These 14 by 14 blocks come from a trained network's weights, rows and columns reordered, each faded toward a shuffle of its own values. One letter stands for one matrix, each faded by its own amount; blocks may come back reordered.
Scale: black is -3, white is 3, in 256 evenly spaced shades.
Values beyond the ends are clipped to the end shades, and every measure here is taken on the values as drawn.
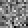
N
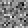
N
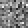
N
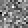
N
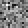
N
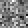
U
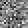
N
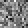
N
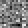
U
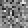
N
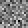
N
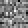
N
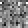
U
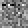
U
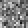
N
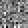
U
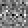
U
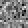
N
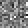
U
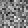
N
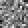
N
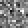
U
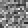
N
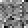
U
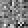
U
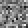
N
